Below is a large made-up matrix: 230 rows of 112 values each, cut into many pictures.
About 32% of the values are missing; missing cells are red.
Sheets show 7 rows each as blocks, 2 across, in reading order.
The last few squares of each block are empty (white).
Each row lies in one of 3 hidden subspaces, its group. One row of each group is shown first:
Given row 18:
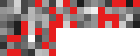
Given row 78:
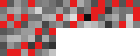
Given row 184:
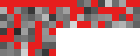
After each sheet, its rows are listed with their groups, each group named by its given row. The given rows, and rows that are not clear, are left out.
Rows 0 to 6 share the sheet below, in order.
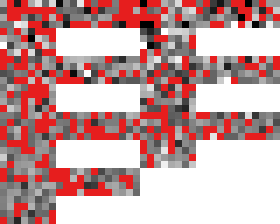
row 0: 18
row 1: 18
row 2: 78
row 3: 184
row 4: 18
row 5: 184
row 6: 78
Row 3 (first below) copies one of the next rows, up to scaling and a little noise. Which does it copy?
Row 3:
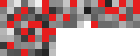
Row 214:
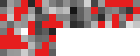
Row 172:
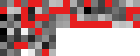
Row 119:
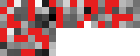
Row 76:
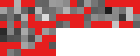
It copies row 119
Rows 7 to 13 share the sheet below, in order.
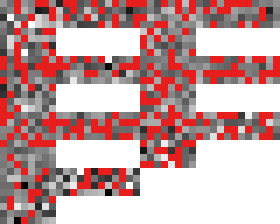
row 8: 184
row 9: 184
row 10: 184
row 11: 78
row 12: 184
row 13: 78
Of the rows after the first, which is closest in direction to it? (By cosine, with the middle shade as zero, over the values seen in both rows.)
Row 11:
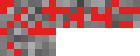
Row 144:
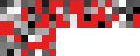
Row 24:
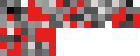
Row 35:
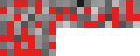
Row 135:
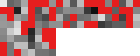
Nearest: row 35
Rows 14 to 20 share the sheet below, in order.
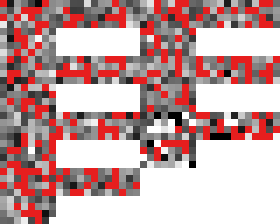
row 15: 184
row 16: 184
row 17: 78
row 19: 184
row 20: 184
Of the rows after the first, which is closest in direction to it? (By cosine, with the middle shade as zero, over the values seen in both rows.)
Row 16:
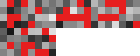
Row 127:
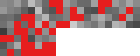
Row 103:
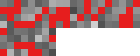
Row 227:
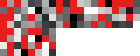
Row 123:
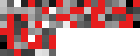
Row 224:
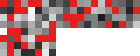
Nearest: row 127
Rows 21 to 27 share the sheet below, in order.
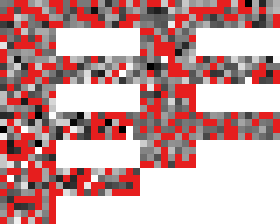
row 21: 18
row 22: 78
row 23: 18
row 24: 78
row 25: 184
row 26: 184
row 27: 78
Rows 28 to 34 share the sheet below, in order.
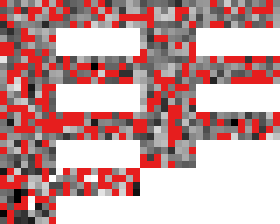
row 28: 18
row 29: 184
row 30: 18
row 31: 184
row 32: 78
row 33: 18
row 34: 18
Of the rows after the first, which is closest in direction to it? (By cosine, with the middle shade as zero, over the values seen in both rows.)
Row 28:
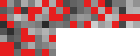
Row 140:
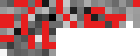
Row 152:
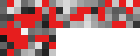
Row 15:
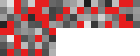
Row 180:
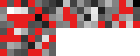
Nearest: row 152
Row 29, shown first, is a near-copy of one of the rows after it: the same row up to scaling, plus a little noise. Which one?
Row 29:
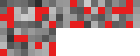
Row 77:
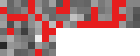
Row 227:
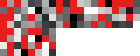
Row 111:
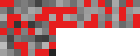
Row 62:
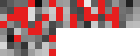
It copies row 62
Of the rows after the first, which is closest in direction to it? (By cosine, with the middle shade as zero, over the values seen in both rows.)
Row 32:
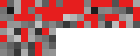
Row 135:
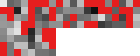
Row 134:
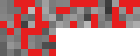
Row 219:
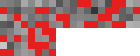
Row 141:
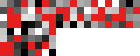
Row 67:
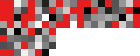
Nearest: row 67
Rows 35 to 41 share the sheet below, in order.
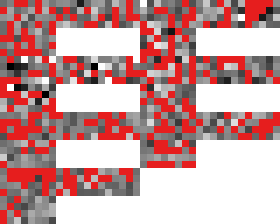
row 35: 78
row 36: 18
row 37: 78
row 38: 184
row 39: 18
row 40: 78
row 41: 78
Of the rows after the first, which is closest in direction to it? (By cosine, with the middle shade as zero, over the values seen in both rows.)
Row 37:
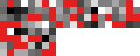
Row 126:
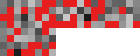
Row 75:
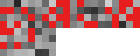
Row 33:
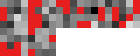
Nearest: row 75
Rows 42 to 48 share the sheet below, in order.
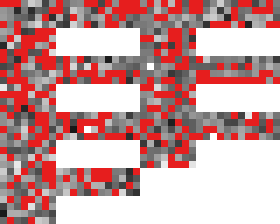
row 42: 184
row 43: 78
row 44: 184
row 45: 78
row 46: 78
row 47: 184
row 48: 18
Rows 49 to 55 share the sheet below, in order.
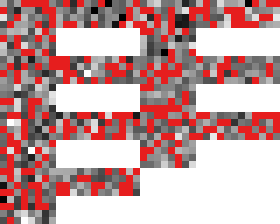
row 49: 18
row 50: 184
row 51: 78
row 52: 78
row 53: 78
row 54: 184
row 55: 184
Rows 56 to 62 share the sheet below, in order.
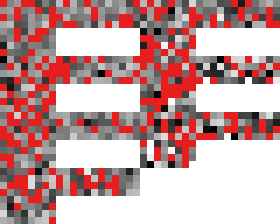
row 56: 18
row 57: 184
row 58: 18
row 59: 78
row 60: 184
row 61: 184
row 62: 184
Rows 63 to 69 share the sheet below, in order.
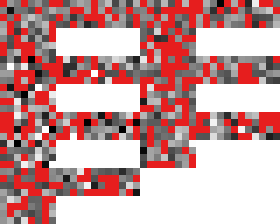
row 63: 78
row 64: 78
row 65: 78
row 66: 18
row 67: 184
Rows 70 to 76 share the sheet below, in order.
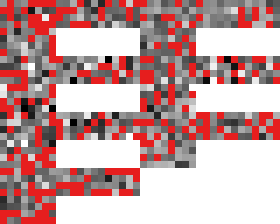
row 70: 184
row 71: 18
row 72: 184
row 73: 184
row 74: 184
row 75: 18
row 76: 184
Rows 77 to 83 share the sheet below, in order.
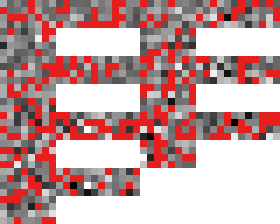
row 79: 184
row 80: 78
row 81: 78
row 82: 18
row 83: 78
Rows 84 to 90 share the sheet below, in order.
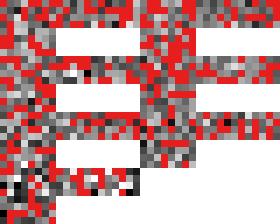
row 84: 18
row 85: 18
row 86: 78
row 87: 18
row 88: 184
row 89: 184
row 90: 18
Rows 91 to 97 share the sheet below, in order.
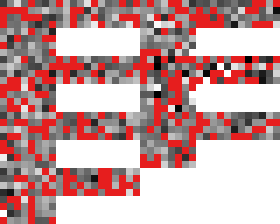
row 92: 184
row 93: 184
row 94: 78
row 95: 18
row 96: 78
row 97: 18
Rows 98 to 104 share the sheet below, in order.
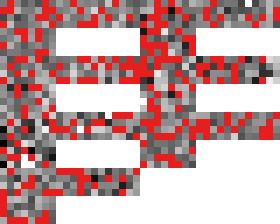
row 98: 18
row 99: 184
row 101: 18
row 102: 184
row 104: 18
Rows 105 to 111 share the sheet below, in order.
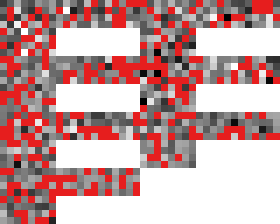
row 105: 184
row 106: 78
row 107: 184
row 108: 18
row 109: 78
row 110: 18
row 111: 184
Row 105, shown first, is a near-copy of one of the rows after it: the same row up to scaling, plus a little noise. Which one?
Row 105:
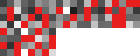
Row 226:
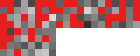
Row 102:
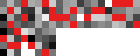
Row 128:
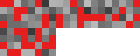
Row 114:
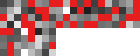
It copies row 114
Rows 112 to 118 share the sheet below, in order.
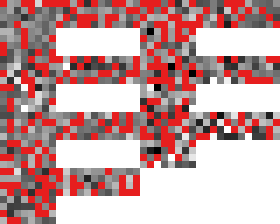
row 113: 184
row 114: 184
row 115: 184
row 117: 78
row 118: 184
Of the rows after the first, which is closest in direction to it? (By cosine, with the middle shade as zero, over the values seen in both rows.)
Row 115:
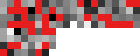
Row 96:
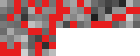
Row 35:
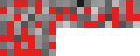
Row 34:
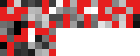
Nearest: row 96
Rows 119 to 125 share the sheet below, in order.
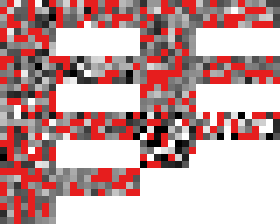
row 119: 184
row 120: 18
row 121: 78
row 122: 78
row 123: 18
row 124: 18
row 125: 18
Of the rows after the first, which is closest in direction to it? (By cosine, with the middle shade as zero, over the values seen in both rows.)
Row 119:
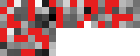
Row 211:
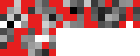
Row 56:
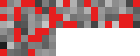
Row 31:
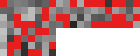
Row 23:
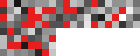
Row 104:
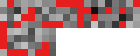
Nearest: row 211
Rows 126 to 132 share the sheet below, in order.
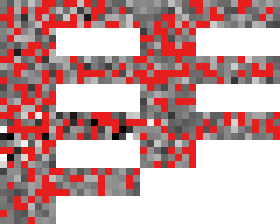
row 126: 78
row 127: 184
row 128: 184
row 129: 18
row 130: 18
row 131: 78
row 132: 18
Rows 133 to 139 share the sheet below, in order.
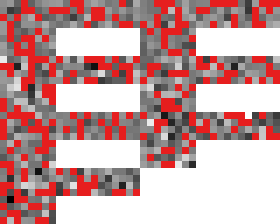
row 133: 78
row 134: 78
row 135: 18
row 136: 78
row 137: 184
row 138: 78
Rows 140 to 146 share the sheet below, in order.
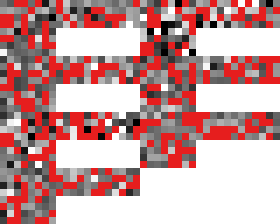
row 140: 184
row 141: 184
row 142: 18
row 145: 18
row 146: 18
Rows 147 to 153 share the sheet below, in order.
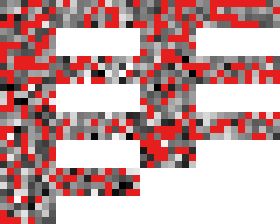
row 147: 18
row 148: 78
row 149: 18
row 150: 184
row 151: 18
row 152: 184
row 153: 18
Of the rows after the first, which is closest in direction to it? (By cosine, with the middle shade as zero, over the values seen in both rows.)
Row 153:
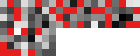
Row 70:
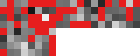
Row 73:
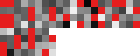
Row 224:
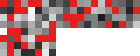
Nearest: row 224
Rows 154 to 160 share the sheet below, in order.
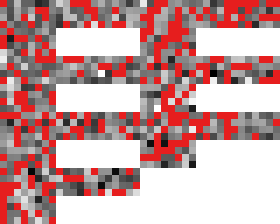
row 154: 184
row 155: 18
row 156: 18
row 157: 78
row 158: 78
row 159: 184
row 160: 184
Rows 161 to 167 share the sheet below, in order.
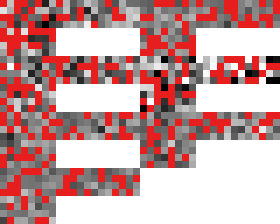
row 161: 184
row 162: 184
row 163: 78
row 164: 18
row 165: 18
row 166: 18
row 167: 184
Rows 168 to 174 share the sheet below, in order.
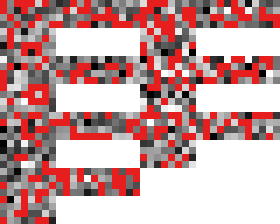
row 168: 184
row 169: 184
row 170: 18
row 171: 184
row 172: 184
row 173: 78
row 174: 184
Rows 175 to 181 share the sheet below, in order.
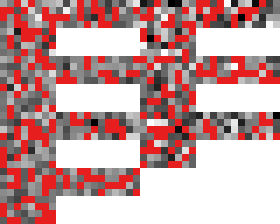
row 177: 184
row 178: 18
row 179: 18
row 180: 78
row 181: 18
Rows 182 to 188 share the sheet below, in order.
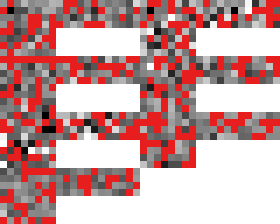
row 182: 78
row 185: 78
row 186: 184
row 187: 184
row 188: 18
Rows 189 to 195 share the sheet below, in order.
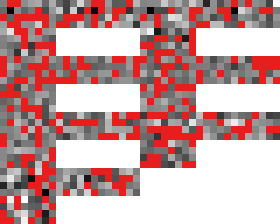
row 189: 78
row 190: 78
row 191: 184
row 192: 18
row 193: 78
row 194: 18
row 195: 184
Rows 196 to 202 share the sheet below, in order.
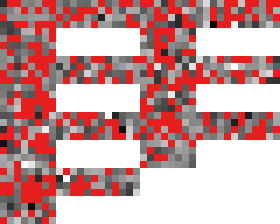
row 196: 18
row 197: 184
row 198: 78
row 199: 18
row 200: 184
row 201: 18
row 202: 78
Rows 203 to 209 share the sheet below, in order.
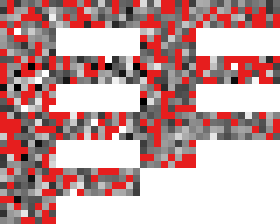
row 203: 184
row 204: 18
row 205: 184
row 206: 18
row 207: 18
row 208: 184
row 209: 184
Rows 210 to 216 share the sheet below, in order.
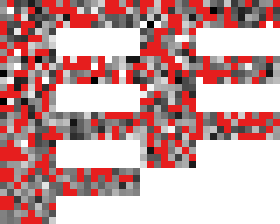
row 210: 78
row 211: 184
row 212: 18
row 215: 184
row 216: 184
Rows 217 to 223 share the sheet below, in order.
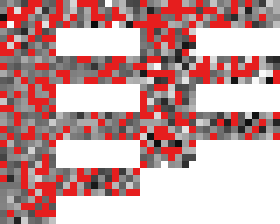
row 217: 18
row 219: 18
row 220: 18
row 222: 184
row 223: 78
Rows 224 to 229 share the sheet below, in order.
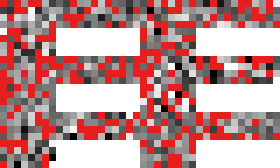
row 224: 184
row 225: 78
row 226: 184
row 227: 184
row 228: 78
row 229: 78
